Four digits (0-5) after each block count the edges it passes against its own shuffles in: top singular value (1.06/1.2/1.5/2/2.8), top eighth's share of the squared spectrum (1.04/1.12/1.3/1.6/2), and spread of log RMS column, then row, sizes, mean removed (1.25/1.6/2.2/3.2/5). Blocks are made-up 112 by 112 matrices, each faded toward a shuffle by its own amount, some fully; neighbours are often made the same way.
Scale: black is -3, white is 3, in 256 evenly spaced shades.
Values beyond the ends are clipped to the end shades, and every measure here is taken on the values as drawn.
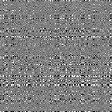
5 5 3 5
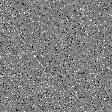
2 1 0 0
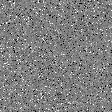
0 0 0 0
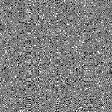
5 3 2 2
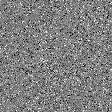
3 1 0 0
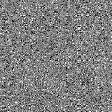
4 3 2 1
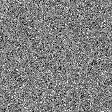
0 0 0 0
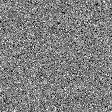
0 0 0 0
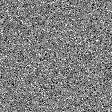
0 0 0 0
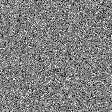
0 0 0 0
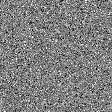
0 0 0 0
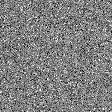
0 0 0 0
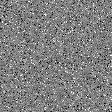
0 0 1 0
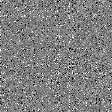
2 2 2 2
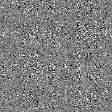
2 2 3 2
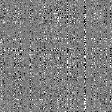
2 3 4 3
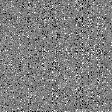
2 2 3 2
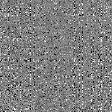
2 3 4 3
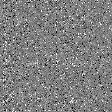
1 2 2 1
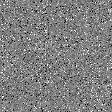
1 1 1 1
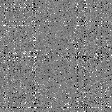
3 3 3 3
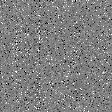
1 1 1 1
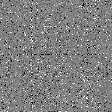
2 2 2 2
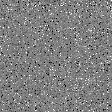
1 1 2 1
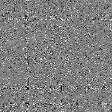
2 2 2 2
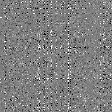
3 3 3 3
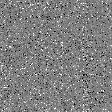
1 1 2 1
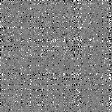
2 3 4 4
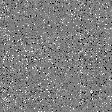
1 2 1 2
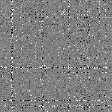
3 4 3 3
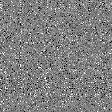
4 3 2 2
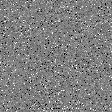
3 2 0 1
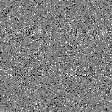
3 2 1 2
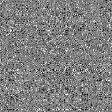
4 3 2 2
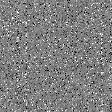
3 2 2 0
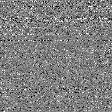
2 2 0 3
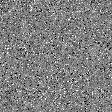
1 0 0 2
